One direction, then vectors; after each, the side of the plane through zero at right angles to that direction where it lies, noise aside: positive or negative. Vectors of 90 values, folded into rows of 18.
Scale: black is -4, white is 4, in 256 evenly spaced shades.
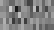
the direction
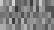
positive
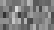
negative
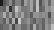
negative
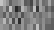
positive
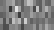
negative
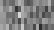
positive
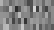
positive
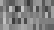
positive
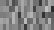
negative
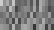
positive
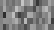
negative
